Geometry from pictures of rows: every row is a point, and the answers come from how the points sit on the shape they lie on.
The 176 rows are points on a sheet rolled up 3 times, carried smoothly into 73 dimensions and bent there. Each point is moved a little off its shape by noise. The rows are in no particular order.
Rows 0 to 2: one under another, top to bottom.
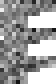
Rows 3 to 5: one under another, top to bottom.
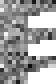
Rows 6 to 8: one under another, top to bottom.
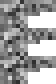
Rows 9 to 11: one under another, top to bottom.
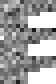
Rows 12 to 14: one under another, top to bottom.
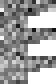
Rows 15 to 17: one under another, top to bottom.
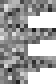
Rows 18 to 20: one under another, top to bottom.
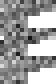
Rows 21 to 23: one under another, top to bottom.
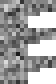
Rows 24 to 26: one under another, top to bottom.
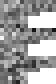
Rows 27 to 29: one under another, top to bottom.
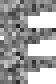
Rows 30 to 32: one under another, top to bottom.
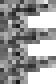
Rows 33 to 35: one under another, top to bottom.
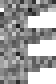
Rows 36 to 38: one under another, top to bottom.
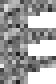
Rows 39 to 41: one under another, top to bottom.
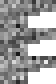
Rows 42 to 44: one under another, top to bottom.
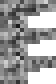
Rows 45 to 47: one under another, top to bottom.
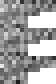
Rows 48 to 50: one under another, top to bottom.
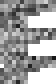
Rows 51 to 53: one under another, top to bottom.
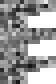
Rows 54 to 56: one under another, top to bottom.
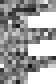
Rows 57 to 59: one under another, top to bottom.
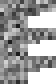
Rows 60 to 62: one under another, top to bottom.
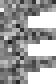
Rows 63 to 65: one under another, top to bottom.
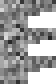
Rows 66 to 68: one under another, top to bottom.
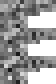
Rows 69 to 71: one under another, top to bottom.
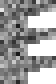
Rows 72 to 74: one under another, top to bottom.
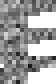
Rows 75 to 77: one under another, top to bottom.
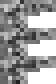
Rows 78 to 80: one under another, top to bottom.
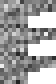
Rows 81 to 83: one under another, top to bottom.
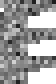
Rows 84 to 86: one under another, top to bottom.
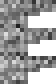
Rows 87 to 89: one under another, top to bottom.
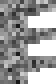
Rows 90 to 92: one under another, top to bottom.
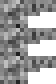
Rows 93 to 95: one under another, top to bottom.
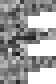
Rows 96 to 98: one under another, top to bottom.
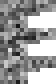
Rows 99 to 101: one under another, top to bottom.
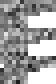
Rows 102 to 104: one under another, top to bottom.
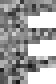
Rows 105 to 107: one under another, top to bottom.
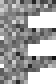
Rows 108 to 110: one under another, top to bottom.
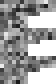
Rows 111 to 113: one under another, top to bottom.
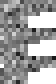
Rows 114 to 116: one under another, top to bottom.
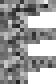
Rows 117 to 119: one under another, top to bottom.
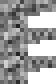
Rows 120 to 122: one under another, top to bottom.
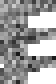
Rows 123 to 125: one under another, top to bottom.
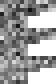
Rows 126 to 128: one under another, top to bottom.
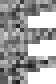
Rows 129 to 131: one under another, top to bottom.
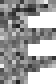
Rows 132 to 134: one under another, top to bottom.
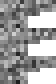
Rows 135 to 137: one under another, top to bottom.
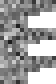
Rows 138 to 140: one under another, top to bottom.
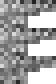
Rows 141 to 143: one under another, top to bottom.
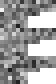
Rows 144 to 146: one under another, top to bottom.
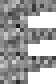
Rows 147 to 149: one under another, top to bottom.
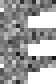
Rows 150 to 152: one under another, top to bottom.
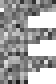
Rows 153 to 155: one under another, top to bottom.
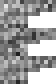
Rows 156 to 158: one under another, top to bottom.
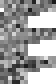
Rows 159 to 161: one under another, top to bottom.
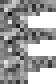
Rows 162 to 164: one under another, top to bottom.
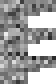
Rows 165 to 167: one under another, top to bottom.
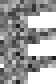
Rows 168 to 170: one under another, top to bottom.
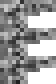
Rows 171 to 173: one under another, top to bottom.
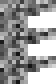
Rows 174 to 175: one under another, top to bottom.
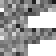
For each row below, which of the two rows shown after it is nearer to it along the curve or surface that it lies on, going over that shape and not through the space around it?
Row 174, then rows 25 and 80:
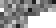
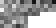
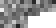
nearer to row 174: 25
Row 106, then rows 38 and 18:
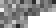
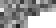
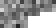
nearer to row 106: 38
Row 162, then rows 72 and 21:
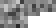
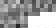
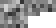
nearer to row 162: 72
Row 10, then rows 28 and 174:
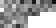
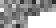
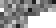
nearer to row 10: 174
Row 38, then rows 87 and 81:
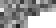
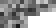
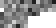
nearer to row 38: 87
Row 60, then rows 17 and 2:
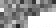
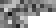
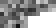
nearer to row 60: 2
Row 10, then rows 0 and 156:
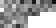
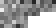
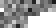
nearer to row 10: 156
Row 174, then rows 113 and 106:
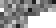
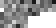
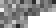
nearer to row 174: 113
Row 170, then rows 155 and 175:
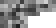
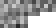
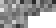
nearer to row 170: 175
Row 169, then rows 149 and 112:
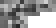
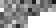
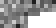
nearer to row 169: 112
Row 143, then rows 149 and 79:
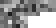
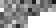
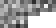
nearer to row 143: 79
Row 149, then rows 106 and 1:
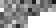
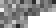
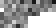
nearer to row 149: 1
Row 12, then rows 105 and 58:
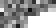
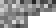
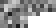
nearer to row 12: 105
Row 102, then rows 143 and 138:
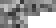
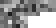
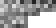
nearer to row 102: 143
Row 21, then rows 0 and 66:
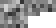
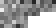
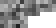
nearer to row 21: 66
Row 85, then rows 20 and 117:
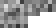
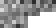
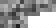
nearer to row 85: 20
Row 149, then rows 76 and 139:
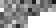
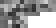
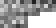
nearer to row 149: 139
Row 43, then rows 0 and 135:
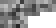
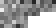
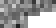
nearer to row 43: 135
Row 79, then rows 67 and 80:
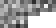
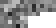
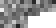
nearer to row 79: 80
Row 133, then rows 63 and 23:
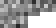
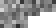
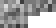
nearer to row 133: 23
